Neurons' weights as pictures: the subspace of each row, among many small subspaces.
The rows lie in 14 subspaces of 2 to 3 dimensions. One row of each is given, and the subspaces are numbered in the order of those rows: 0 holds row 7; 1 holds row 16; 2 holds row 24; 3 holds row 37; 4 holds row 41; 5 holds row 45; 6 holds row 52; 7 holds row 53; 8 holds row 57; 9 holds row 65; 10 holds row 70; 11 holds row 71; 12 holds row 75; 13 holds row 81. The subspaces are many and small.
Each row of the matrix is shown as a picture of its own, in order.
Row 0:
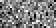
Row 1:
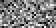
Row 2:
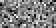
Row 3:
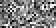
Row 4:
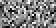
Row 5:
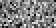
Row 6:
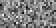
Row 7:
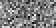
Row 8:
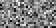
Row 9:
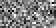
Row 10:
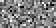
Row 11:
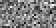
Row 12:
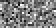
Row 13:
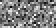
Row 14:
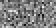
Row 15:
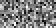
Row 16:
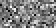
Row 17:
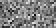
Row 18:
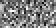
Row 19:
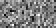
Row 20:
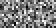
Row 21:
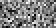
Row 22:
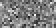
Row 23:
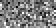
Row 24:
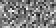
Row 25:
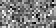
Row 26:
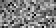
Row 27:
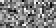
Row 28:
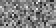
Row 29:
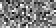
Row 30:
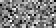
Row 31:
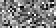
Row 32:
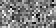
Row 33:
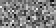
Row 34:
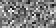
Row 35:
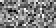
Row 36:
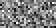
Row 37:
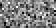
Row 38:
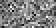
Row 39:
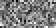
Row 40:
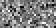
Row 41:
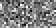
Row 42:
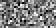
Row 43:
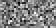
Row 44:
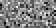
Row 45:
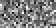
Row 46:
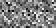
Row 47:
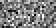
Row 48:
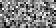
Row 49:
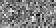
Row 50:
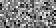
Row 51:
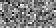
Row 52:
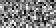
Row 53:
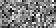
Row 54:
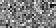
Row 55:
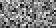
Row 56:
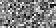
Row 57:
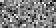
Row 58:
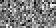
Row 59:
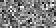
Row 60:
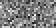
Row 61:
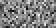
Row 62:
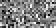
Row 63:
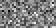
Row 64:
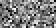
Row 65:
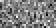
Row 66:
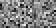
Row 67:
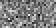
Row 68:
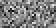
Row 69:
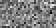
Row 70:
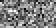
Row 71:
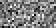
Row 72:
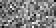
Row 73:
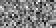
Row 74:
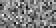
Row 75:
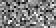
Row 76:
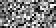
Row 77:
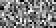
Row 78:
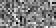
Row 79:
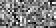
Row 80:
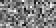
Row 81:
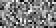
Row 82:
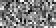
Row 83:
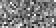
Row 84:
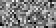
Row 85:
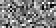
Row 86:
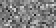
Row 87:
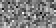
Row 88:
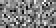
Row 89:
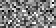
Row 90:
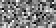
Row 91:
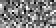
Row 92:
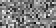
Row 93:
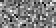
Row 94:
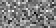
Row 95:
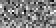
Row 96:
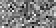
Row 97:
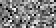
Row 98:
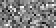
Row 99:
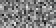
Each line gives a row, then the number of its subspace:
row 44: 3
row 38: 9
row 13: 10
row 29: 4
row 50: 3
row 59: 8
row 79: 6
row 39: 13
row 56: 11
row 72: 9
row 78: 6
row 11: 10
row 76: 11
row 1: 9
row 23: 3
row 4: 2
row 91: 5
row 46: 12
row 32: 7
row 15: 6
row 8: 4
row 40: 1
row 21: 0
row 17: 0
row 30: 1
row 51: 12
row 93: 8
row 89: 4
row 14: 11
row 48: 3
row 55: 4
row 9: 5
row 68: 2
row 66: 4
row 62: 7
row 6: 5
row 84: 13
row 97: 1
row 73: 13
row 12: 12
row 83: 9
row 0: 9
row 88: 2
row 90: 3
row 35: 10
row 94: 12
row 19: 7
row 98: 1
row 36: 5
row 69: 10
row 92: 7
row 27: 10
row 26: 9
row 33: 6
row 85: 0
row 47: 11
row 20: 6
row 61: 2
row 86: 1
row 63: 4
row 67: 0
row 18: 2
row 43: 12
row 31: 8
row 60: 0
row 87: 3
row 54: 11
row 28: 13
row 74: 5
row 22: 8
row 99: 6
